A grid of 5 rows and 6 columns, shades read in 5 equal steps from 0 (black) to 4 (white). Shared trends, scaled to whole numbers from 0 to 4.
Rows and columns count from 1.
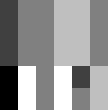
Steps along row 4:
up down up down up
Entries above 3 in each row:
0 0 0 2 2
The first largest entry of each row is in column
4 4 4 2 2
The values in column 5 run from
1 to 3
